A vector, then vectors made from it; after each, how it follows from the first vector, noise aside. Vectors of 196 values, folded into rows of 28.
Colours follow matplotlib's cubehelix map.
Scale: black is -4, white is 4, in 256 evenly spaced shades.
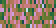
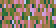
reversed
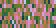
reversed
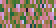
negated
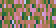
reversed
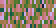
negated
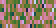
negated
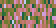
reversed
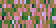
reversed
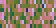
negated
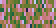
negated
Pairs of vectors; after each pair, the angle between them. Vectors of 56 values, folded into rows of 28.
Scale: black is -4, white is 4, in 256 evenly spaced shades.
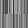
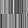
partly opposed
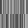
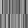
nearly opposite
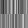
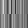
partly opposed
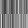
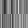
nearly parallel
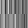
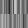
orthogonal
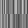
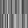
partly opposed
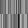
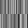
nearly parallel
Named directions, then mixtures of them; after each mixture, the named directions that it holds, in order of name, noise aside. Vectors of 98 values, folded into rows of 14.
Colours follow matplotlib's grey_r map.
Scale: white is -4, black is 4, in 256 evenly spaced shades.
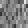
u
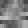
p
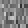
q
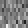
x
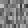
q, u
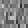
q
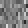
u, x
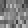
p, x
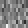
x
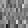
u, x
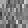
u, x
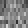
p, x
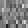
x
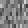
q, u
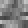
p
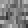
p, q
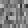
q, u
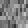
p, u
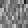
u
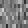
u, x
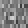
q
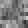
p, x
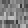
p, q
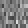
q, x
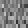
q, x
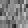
p, u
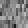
p, u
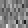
x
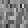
q, x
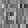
q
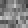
p, x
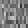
q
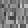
q
